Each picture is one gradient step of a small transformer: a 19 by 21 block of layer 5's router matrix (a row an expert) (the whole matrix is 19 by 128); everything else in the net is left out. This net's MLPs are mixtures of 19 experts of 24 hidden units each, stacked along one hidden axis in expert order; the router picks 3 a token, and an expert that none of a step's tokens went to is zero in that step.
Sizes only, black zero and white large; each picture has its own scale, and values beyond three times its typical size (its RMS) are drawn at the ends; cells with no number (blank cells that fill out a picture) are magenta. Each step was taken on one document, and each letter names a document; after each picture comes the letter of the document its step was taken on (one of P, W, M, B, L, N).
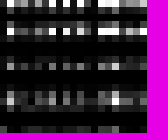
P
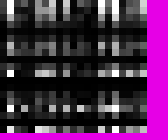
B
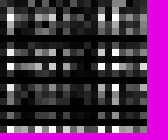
B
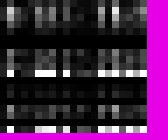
B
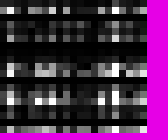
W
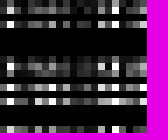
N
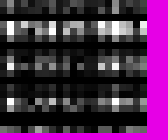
P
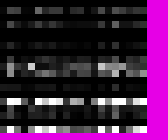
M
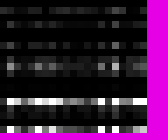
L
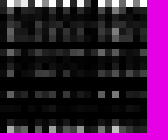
B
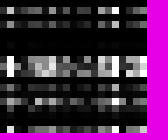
N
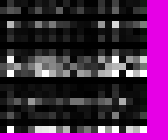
N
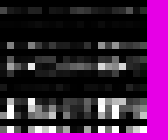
M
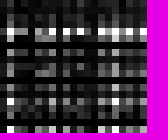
P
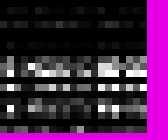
N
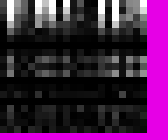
B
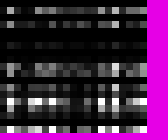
M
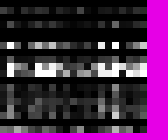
M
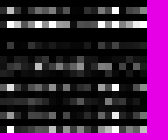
W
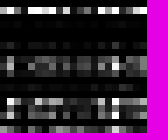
W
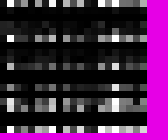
P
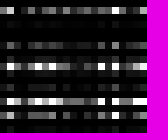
L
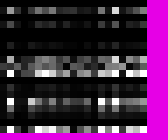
N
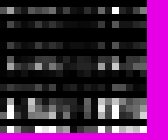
M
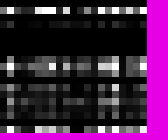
N
